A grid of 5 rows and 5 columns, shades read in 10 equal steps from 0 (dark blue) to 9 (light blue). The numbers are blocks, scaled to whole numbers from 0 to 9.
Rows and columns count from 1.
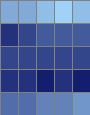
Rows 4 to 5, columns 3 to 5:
0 1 0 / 5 5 6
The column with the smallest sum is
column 1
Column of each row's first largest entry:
4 3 1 1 5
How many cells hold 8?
2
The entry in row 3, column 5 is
2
